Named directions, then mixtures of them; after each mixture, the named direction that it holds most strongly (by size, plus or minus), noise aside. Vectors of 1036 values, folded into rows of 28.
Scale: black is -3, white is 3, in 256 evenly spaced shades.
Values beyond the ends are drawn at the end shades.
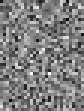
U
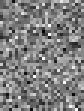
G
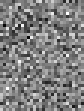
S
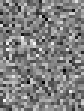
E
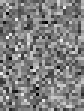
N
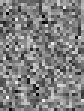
N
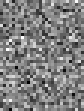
E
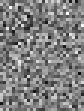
S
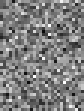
G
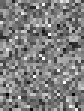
G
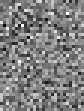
S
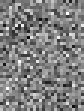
S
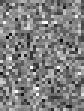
N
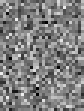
N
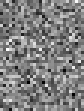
E
